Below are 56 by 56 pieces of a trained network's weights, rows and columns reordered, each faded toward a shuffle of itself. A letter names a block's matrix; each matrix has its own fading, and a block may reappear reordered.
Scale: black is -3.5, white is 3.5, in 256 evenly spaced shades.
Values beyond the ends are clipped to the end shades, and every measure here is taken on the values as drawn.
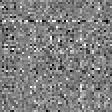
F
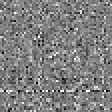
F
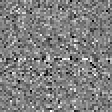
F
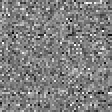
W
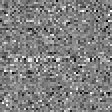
W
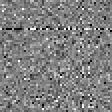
F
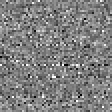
W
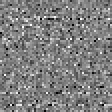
W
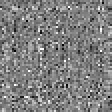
F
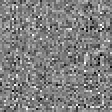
F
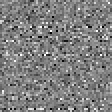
W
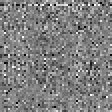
F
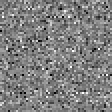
W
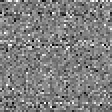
W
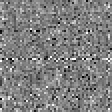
F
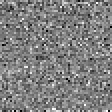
W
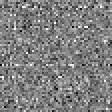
W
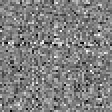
F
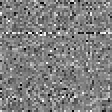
F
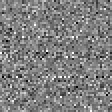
W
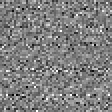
W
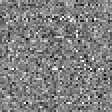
W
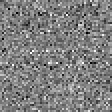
W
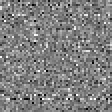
W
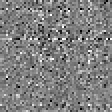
F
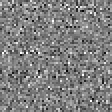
W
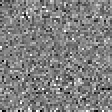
W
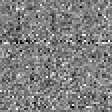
W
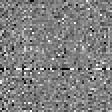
F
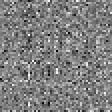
F
